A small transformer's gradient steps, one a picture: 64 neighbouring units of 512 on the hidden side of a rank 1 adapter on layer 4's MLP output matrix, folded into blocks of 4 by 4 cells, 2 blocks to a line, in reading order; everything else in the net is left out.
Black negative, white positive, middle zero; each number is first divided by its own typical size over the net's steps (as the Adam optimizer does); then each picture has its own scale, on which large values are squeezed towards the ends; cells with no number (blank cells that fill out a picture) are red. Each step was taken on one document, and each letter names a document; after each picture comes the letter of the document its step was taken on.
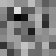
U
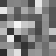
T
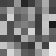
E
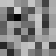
U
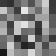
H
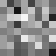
E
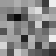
U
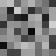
U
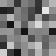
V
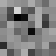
U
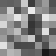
E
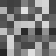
H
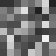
H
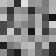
E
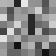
E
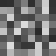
H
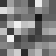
T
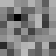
U
